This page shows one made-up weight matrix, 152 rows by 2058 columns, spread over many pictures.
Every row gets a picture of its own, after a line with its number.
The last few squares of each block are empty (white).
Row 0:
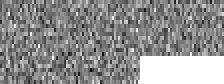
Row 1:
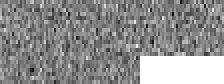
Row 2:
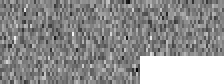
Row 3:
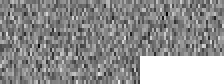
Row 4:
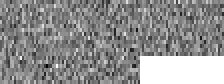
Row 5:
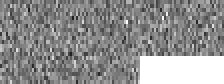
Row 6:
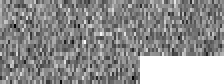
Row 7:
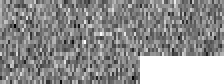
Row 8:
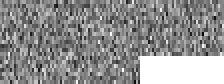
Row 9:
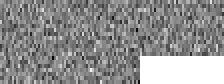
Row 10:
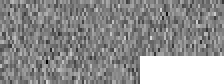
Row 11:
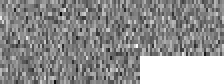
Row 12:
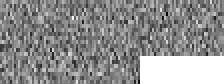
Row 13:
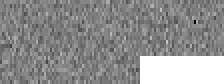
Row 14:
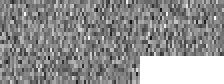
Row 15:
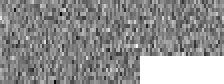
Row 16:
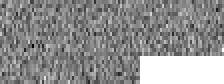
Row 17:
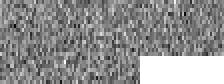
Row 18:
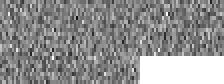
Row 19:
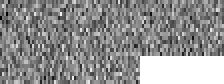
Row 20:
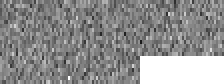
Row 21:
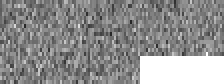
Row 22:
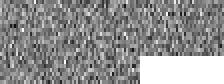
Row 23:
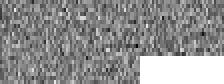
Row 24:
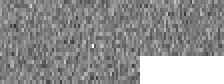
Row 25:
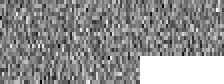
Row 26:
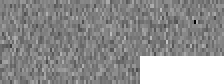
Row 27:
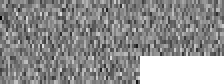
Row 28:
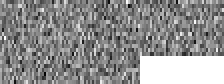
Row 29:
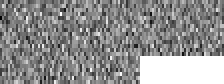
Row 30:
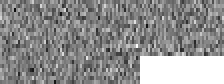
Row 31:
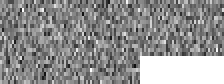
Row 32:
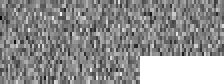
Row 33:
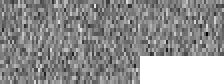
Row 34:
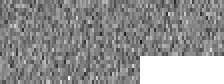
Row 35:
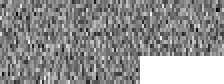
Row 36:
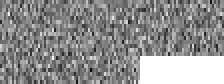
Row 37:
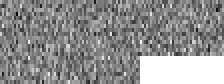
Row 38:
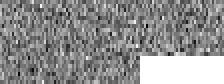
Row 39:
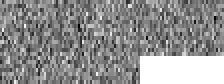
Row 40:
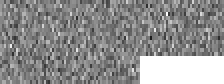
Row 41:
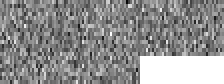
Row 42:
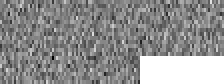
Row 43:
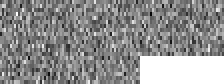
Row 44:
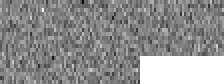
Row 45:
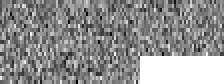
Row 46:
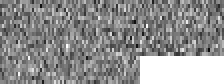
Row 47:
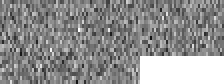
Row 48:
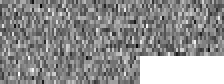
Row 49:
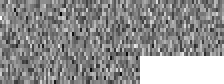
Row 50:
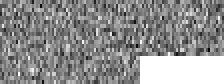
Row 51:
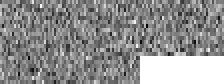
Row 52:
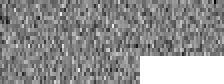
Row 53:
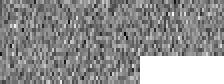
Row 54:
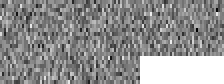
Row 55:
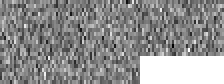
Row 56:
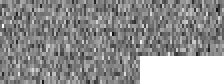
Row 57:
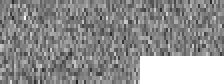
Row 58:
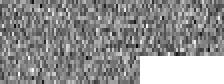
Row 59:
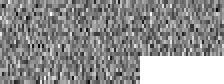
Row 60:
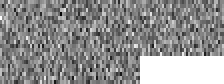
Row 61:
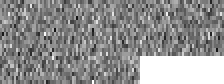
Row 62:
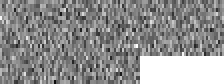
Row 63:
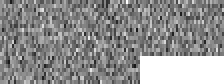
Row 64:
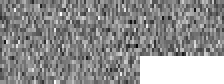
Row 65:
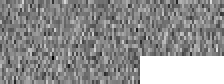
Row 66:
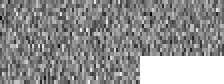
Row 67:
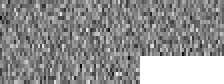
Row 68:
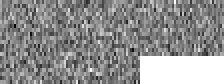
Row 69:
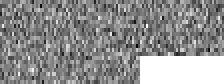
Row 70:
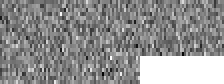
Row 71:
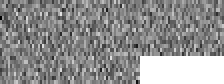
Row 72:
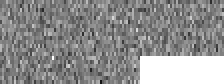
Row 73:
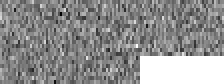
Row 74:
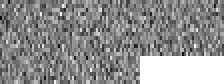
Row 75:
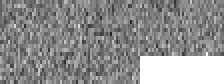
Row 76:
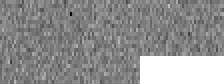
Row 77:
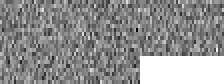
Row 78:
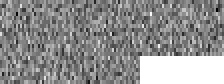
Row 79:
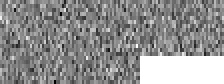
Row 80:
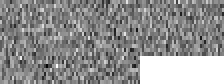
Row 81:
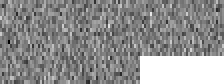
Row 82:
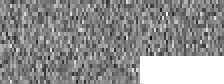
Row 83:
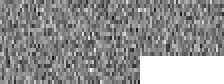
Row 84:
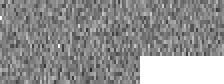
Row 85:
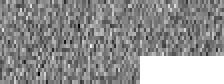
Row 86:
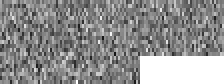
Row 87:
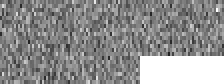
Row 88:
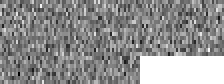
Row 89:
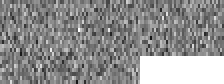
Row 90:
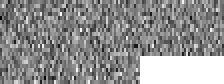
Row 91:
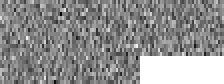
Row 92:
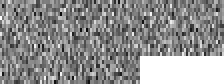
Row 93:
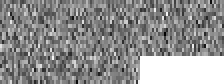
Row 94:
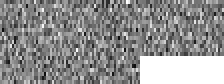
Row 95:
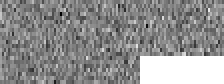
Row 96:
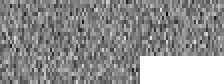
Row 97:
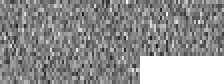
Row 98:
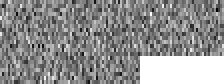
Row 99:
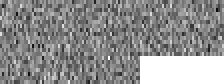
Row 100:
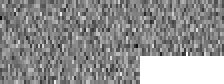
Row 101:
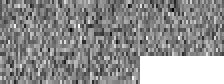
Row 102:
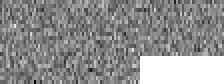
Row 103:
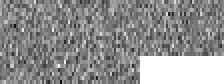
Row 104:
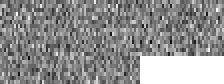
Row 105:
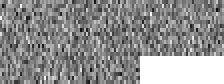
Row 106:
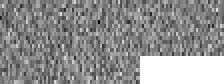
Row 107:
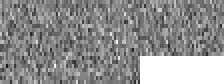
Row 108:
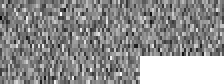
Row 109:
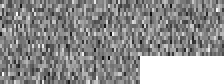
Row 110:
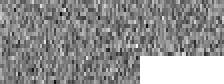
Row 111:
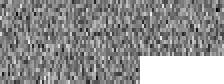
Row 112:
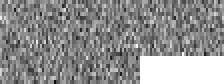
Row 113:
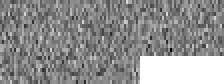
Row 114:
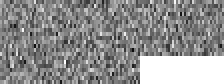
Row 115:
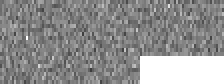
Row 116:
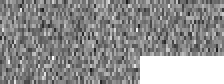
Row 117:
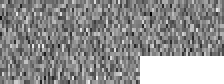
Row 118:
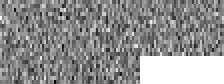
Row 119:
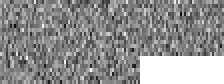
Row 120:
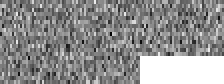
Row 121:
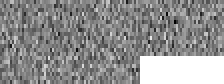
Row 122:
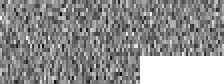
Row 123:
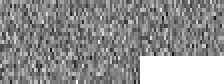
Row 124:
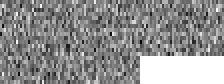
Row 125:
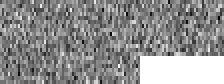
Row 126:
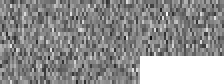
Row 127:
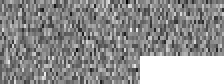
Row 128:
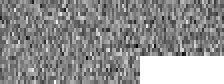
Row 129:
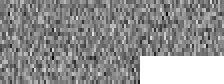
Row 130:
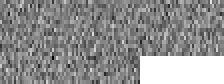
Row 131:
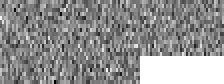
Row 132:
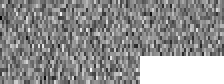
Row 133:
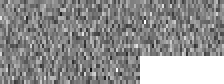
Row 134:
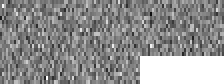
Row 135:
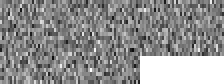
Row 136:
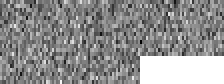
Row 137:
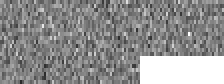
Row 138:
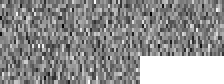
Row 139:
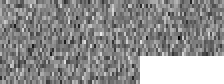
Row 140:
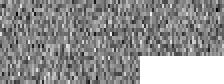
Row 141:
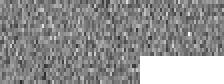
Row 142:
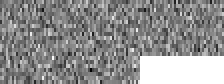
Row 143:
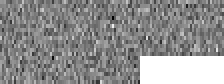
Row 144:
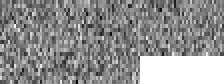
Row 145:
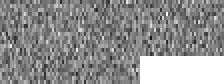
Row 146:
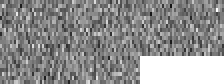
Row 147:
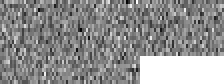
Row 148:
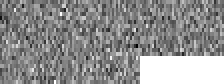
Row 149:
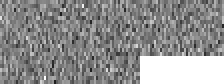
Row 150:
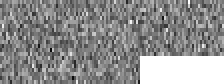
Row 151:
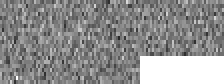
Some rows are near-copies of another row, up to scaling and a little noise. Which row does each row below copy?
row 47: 89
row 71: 27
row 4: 80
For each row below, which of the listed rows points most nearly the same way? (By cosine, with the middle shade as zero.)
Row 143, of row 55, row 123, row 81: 123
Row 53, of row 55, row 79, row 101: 101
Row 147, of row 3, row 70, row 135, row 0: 3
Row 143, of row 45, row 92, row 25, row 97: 97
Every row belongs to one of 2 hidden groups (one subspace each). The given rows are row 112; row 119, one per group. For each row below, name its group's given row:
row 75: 119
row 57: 119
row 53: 119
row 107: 119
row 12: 119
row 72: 119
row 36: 119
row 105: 112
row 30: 112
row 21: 119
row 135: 119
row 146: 112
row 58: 112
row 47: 119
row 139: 119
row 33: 119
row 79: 112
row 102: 119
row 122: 112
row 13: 119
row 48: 112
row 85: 119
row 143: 119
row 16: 112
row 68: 119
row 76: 119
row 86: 119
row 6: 119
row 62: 112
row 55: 119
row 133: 112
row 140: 112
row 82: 119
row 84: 112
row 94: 119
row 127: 119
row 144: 119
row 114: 119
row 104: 112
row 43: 112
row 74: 112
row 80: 119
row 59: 112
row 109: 112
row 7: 119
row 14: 119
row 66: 112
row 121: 119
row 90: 112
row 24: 119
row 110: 112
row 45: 119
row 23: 112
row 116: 119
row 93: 119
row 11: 112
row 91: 112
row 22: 119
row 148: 112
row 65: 119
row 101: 119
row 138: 112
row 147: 119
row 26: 119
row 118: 112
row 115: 119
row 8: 119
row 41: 119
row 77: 119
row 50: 112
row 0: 119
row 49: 112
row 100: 112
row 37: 112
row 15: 112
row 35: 112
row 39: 119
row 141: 119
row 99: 112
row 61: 119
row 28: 119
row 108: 112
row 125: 112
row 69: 112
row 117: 112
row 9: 119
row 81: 112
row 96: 119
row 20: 119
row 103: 119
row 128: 112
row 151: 119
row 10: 119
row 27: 112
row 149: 112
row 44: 119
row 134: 112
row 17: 119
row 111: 112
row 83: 119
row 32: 112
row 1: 112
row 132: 112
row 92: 112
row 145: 119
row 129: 119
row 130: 119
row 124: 112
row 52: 112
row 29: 112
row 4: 119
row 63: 119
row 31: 119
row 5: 119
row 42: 119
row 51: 112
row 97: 119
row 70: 112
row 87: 112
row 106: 112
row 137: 119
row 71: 112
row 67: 112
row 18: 119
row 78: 112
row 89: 119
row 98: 112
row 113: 119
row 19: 112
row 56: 112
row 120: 112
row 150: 119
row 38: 112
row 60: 112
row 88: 112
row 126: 119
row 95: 112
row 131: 112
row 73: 112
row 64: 112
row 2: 119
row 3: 119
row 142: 119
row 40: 119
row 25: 112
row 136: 119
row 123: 119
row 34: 119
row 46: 112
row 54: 112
